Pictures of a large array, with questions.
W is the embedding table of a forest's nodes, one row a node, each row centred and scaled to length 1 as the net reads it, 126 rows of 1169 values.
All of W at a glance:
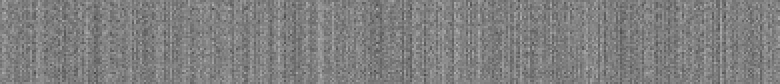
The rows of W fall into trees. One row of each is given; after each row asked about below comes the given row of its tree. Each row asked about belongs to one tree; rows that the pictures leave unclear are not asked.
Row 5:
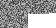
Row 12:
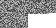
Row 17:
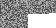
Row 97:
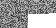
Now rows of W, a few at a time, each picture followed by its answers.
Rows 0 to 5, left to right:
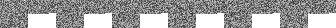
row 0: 97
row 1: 12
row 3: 17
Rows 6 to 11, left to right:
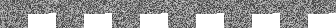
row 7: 5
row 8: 5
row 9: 12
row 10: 5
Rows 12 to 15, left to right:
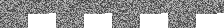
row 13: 12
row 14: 12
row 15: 97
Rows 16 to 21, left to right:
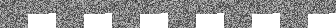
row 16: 5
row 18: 5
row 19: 97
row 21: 12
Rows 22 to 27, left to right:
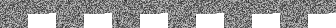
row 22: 5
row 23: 5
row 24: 5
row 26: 5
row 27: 5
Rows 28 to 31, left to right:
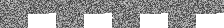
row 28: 12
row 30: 17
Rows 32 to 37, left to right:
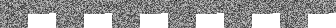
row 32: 17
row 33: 97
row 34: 5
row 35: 17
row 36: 12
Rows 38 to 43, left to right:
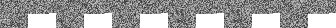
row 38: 97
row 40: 5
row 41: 12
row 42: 12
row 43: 17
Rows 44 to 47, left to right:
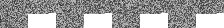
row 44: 5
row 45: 12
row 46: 17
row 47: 5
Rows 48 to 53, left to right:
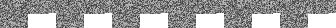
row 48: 17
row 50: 17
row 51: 5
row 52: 17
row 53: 5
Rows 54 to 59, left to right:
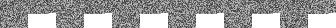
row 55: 12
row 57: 12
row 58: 12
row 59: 5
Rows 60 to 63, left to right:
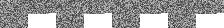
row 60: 12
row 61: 5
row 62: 17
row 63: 5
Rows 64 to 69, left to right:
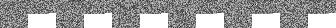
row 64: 5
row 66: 17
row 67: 12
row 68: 12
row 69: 12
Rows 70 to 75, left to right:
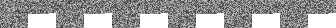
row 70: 97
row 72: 5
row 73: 97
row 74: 97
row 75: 5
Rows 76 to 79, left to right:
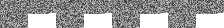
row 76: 5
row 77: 5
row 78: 5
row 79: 12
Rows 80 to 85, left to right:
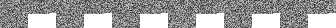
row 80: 12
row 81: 12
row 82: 17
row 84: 12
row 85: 5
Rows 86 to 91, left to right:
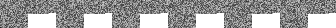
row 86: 5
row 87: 17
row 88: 5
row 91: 12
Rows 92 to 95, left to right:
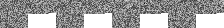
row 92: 5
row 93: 5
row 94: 17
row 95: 5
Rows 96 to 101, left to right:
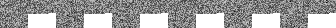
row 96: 5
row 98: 12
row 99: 5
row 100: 12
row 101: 97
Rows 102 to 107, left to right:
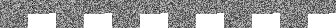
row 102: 17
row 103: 12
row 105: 12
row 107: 12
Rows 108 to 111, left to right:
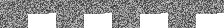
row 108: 5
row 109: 5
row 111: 12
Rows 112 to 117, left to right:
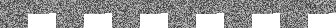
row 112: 5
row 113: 12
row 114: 12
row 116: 12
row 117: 5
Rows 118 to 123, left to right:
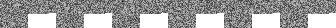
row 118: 17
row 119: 12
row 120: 97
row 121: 12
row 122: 5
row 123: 17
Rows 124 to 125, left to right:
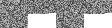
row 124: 12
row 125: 5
